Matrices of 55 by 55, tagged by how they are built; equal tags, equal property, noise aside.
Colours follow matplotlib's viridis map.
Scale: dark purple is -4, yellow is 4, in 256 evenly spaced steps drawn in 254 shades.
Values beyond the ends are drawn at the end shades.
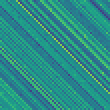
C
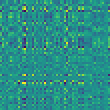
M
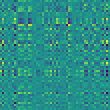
M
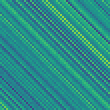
C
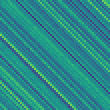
C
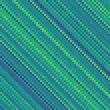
C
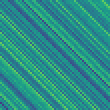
C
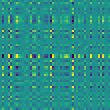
M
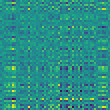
M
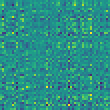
M
